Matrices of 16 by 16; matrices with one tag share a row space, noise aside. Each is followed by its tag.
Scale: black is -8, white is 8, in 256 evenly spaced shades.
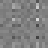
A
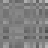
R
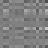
R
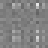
A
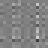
A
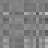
R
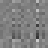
A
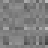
R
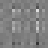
A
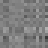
R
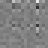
A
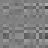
R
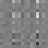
A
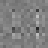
A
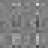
A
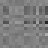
R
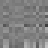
R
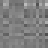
R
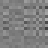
R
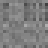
R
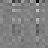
A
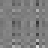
A
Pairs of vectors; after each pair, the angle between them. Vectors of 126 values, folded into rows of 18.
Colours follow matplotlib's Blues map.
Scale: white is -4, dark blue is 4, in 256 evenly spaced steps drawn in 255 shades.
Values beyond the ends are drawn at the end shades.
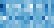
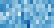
partly aligned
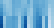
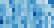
partly aligned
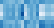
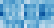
nearly opposite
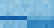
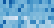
partly opposed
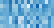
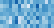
nearly parallel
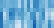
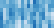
nearly parallel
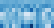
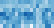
nearly opposite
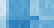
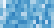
partly aligned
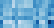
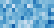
partly aligned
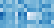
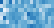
partly opposed
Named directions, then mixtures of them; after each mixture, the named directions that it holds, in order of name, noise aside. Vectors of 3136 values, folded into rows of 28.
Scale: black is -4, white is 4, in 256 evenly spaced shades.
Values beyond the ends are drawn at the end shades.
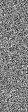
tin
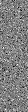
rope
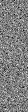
rope, tin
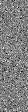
rope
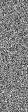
tin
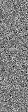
rope, tin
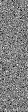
rope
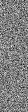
rope, tin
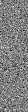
rope, tin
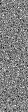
rope, tin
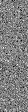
rope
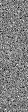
rope, tin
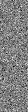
rope, tin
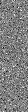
rope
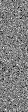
rope
